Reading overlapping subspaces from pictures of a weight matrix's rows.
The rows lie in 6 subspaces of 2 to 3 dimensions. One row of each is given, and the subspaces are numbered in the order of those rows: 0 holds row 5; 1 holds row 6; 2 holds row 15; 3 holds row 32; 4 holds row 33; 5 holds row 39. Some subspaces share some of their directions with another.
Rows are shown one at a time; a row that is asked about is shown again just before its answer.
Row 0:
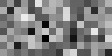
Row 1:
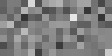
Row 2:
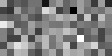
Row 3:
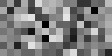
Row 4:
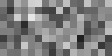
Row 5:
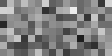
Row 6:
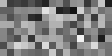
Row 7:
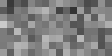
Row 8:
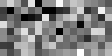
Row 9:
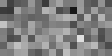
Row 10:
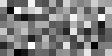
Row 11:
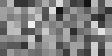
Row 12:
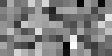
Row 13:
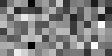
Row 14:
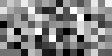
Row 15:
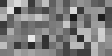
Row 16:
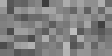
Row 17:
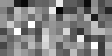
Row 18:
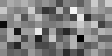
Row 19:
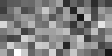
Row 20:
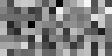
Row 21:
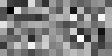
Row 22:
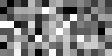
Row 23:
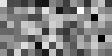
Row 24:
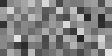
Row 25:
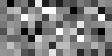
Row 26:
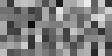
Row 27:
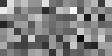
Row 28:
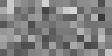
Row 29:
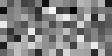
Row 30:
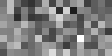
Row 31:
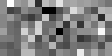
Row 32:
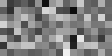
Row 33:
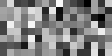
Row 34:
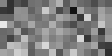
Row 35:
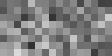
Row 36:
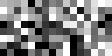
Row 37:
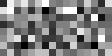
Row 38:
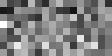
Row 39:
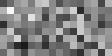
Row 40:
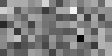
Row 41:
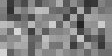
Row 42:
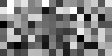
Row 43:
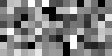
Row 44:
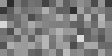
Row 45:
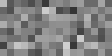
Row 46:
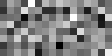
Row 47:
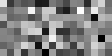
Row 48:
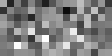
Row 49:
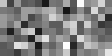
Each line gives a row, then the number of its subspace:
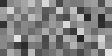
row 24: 5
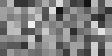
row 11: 4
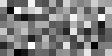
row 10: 2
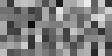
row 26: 4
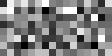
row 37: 1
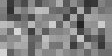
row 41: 0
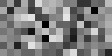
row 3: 3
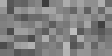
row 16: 2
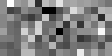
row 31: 5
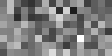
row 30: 1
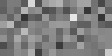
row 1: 5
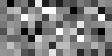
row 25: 5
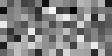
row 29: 0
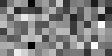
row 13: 2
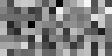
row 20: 4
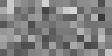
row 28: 1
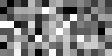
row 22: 5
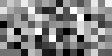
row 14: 1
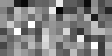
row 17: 4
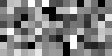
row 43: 3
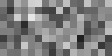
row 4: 1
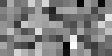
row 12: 3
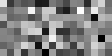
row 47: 1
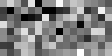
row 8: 5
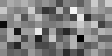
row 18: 1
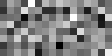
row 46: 5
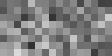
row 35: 3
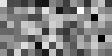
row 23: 1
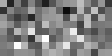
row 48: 3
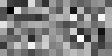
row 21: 2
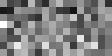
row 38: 5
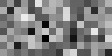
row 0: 3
